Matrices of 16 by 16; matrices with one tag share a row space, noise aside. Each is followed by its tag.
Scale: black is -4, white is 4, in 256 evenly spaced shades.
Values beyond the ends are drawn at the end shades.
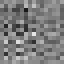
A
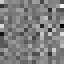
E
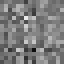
A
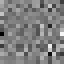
E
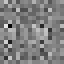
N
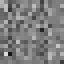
N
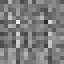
N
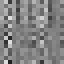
N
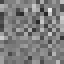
E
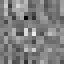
A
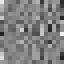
E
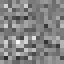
A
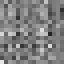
N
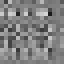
N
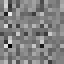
N
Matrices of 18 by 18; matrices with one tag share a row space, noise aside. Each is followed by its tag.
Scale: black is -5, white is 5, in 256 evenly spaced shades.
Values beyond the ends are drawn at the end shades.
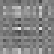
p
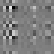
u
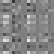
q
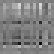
p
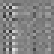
u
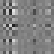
u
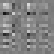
q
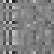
u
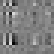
u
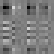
q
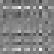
p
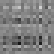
p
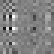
u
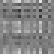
p
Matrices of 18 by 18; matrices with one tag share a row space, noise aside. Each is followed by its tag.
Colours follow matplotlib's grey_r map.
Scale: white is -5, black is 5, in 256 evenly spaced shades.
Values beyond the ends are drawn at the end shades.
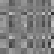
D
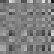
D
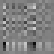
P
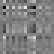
P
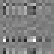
P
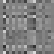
P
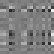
D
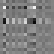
P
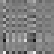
P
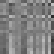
D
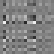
P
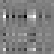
P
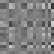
D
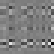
D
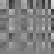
D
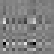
P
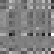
D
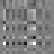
P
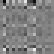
P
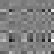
D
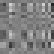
D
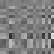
D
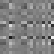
D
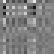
P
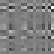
D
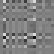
P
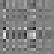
P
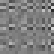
D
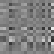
D
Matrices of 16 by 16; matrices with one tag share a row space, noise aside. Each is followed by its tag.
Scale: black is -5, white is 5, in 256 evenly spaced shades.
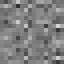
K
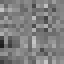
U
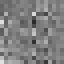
U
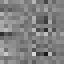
U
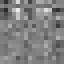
K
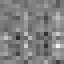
K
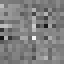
U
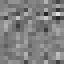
K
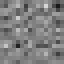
K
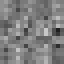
K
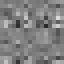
K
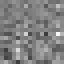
K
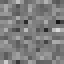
K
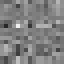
K
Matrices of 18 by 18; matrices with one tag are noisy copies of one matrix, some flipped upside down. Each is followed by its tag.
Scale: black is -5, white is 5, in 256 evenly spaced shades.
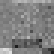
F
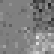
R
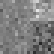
R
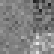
R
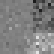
R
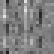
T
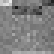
F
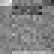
F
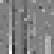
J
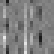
T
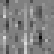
T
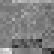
F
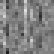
T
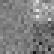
R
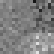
R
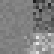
R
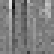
J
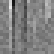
J
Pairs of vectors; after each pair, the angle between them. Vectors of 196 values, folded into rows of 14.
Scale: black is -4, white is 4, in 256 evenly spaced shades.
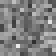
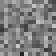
partly aligned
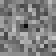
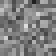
partly opposed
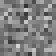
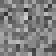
nearly opposite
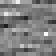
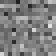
partly opposed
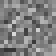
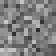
nearly opposite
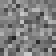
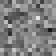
partly opposed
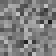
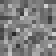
partly aligned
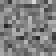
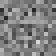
orthogonal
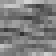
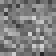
partly opposed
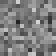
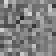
orthogonal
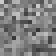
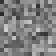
nearly opposite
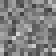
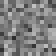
nearly opposite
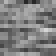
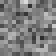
partly opposed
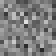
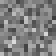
partly aligned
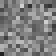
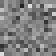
nearly opposite
